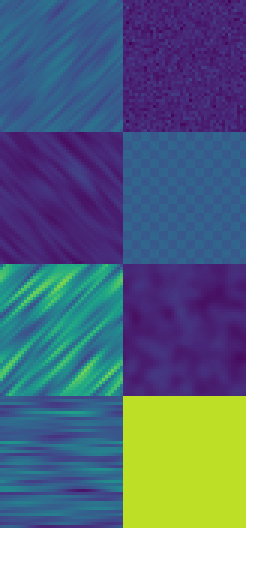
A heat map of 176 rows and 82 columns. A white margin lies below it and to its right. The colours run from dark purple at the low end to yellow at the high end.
The table splits into 4 rows of 2 panels. Panel 1,1: low, slanting up to the right, faint in contrast. Panel 1,2: very low, fine-grained, faint in contrast. Panel 2,1: very low, slanting down to the right, faint in contrast. Panel 2,2: low, checkered, faint in contrast. Panel 3,1: middling, slanting up to the right, strong in contrast. Panel 3,2: very low, blotchy, faint in contrast. Panel 4,1: low, streaked across. Panel 4,2: very high, flat.
